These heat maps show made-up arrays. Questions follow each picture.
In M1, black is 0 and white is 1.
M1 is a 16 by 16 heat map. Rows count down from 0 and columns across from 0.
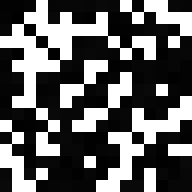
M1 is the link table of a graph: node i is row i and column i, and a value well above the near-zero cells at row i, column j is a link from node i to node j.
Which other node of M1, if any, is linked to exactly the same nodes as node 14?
node 11
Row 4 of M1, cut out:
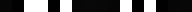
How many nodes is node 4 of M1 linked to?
5
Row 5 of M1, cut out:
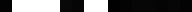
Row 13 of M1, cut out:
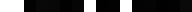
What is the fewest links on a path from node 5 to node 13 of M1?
2
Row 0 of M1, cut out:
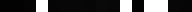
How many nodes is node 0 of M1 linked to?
4
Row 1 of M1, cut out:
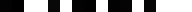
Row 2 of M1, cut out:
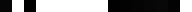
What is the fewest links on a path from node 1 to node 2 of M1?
1
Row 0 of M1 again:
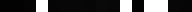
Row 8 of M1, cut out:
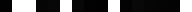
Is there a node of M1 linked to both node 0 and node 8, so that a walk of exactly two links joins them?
no
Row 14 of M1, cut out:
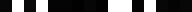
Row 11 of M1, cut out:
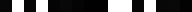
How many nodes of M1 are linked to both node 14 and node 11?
5
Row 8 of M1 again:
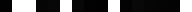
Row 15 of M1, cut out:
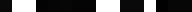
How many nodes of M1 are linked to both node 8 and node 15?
3
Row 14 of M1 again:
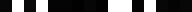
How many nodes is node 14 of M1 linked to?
5
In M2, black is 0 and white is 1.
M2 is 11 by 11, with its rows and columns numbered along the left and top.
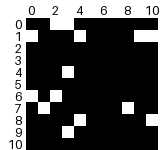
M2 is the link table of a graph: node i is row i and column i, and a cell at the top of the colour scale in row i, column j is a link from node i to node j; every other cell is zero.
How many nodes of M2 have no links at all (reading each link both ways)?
1
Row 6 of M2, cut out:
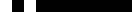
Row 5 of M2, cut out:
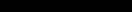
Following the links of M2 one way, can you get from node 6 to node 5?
no
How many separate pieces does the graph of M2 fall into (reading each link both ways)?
2
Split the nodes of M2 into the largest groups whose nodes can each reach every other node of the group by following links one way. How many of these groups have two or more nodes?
0
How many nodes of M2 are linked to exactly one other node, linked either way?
0
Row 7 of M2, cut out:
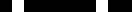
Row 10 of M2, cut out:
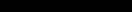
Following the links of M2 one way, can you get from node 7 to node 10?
yes
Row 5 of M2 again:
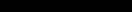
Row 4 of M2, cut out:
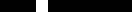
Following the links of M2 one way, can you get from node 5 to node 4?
no
